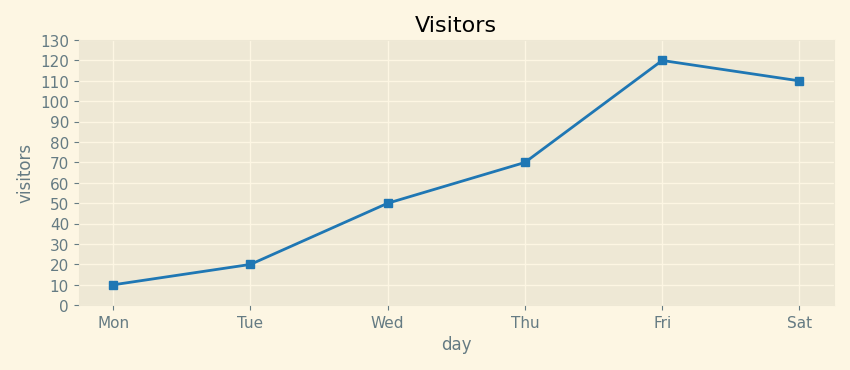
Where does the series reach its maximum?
Fri
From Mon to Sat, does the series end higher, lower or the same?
higher
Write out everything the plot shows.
Title: Visitors
x-axis: day, ticks Mon Tue Wed Thu Fri Sat
y-axis: visitors, ticks 0 10 20 30 40 50 60 70 80 90 100 110 120 130
Values:
10 20 50 70 120 110
